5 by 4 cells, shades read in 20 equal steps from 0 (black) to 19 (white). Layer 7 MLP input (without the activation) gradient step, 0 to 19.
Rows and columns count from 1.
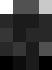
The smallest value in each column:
0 1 2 0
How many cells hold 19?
1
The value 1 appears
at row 5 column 2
